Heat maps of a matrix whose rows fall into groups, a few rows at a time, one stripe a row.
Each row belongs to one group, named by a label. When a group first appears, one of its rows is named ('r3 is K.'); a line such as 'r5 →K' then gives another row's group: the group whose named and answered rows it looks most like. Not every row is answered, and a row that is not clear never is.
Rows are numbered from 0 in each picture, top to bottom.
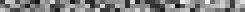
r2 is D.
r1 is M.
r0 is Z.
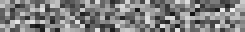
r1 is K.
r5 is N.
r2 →N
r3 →Z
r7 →D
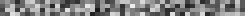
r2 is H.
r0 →K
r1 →H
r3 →M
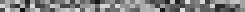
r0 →M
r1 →K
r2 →H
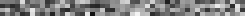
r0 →N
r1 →Z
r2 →K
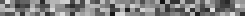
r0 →H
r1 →K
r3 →N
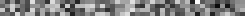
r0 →K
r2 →K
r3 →N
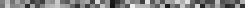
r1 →K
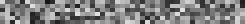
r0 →N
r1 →K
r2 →H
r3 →D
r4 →Z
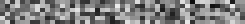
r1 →N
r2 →H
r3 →Z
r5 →D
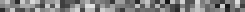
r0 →K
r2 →H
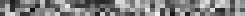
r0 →Z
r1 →Z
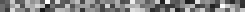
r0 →H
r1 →N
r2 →M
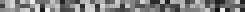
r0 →K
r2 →H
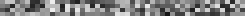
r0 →Z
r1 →D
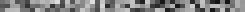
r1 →M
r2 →N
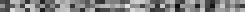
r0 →M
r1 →N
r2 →M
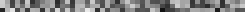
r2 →H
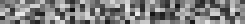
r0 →N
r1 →N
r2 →D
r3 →D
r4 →H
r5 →Z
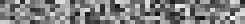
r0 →N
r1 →D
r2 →D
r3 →Z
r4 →N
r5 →Z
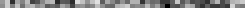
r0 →D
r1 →N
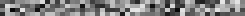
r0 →N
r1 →M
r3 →H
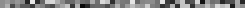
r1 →Z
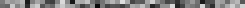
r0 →N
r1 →M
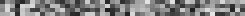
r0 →M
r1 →K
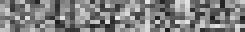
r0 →D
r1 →D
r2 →D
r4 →N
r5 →D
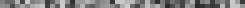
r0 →N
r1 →N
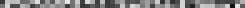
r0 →H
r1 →Z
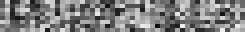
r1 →Z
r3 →D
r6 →Z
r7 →N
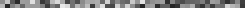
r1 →N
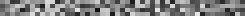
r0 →D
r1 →M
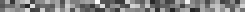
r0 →D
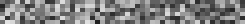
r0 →N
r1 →H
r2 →H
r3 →D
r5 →H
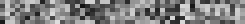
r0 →K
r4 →M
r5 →H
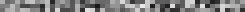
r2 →H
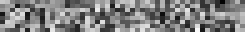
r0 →K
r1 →K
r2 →D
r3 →M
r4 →M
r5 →H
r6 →K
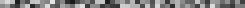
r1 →D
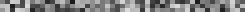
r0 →N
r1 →D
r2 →D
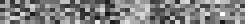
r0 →Z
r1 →K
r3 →Z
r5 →D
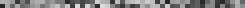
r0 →K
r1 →H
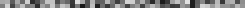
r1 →Z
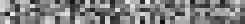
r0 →D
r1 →K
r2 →Z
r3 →M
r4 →D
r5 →D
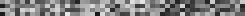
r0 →K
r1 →H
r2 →K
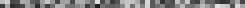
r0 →D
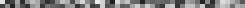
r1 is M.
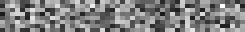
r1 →H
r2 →N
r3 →M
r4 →K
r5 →N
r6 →D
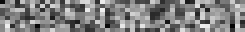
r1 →K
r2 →M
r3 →M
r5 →K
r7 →Z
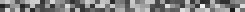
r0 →K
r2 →Z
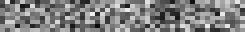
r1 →M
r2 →N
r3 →H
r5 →H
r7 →N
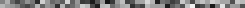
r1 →N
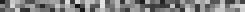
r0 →H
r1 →M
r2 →M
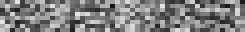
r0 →N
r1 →K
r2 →Z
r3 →H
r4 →N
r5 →K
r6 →Z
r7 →D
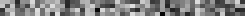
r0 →K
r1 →K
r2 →H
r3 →H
